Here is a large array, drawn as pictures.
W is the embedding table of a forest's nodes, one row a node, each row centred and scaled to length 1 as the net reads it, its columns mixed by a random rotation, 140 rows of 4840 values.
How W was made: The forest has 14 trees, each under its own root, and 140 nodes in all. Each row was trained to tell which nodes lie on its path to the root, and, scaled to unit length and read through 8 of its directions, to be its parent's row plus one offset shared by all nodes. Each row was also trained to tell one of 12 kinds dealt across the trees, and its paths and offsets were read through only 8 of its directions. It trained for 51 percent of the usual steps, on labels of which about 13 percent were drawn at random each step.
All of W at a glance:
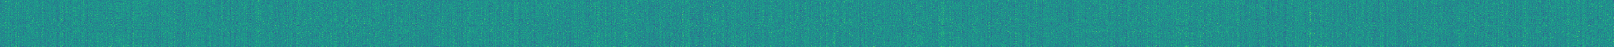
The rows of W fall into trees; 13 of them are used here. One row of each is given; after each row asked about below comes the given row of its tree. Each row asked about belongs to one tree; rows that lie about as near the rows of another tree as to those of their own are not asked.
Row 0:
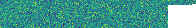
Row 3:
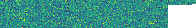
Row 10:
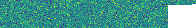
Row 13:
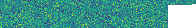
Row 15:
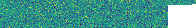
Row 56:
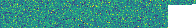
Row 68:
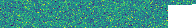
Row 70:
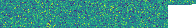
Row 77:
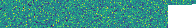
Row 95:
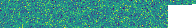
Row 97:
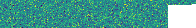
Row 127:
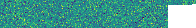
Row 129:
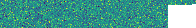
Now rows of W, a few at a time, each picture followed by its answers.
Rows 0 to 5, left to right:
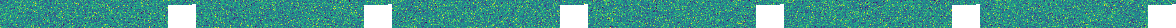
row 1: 68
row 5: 97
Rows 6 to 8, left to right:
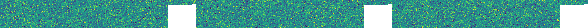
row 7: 10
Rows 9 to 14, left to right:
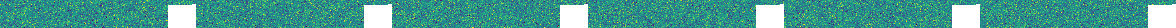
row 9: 68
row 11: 129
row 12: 15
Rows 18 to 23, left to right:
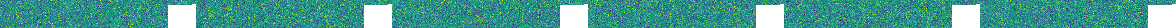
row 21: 13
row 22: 56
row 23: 68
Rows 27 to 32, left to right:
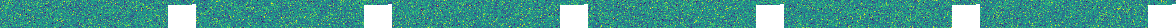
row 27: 13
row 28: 97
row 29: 15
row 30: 10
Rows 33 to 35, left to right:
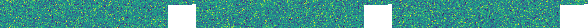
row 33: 15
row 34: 15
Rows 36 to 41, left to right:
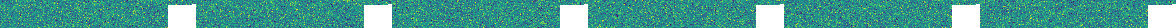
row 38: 3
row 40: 56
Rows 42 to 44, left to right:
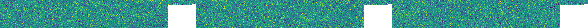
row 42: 56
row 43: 97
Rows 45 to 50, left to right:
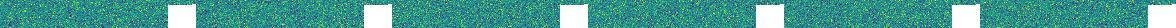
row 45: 68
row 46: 70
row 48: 15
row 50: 15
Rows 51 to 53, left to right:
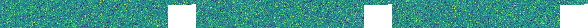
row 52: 13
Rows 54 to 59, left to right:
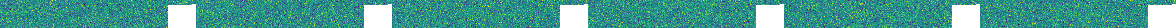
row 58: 0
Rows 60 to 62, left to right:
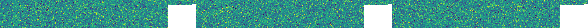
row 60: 56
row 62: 56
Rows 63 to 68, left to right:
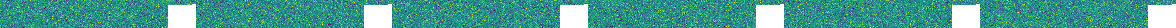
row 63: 97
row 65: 56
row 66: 0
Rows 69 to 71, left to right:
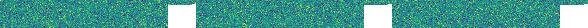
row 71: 10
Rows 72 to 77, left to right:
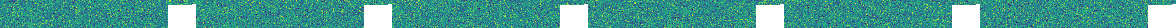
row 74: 129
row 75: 13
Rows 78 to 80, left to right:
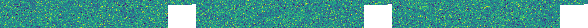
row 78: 13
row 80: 97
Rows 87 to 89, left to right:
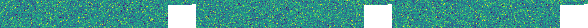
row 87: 13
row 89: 56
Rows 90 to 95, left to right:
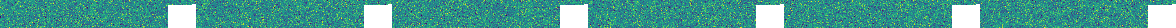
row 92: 15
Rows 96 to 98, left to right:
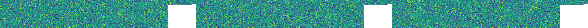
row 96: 0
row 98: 68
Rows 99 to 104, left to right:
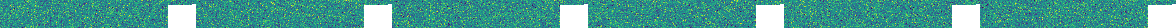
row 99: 97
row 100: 56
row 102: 68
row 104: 0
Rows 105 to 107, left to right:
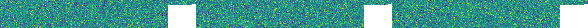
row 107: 0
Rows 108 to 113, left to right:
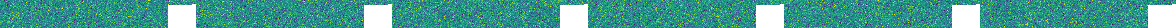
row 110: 97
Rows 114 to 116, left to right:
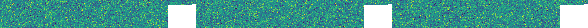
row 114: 13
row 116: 97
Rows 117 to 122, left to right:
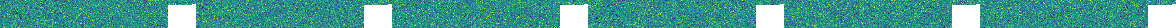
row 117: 56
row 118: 15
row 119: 13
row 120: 13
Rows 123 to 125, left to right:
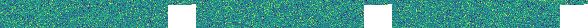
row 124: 77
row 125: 56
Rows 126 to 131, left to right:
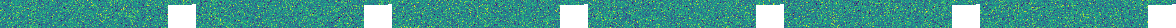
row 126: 97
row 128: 15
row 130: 70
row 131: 97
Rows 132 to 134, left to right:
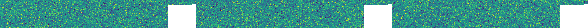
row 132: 15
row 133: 13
